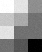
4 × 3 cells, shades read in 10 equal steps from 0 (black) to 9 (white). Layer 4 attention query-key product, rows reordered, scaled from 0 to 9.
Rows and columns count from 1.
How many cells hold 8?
2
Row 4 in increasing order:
0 3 4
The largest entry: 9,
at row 1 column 1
